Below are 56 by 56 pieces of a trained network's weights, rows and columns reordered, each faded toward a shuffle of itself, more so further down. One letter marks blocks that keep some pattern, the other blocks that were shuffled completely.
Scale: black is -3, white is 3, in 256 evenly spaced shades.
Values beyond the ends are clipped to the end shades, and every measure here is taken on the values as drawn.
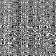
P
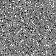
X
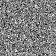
X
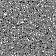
X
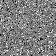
X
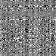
P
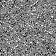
X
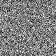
X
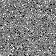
X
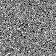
X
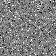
X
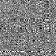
P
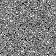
X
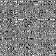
P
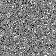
X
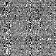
P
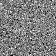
X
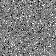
X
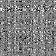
P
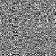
P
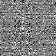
P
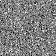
X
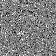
X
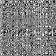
P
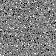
X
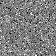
X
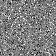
X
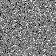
X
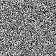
X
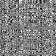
P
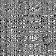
P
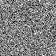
X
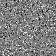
X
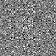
P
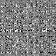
P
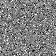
X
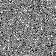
X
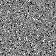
X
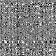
P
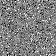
X
